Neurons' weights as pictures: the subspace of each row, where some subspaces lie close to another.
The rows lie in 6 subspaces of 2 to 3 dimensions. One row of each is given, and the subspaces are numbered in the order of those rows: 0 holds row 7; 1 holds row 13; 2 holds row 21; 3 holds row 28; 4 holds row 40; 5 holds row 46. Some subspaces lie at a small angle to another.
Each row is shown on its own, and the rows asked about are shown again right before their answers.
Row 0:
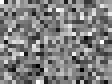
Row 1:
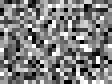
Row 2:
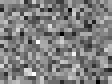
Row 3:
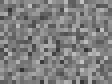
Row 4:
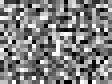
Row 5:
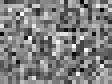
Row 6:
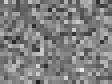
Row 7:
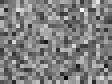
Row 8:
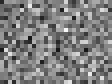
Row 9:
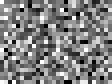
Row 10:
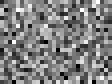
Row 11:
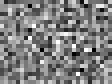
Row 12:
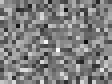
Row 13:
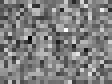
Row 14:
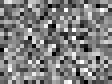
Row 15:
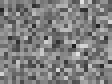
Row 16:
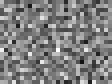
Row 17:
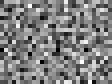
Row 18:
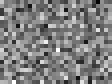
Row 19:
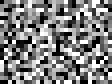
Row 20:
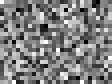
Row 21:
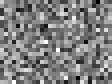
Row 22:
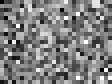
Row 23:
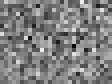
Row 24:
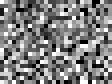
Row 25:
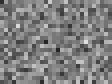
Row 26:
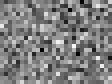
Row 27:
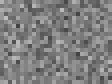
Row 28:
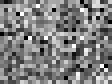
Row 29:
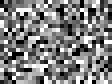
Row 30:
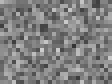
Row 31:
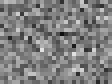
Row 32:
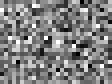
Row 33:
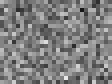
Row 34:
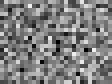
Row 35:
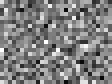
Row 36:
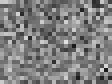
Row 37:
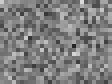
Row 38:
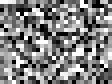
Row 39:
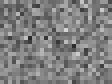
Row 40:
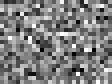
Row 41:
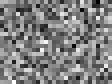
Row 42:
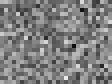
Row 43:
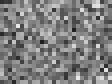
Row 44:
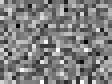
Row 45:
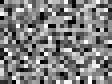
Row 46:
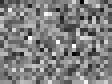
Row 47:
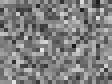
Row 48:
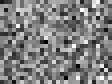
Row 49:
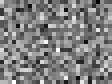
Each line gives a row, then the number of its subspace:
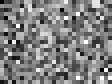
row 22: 1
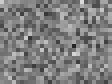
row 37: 5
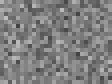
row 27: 1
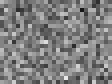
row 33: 0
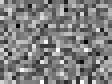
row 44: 5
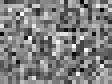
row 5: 0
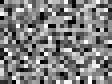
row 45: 4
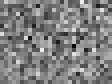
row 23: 2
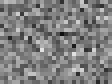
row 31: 4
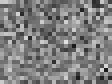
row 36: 1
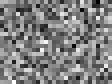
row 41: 2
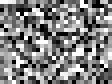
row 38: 4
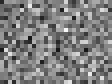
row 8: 1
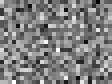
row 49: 2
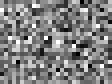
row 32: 3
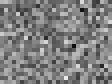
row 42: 3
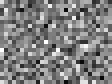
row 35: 1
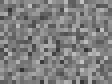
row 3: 5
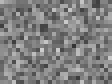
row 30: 4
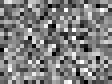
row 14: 1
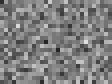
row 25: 5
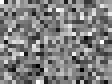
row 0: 5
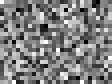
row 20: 4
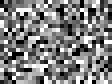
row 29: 5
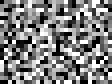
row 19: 3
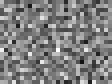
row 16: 0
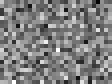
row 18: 2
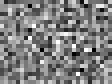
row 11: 4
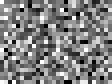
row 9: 1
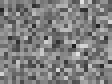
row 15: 3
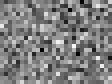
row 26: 4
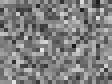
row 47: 2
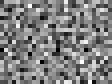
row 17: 0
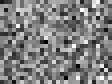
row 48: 3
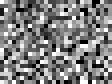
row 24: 3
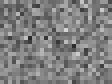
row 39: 1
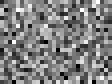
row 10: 0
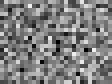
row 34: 2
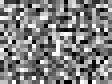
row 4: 0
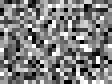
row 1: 3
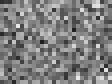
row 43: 3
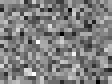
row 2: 4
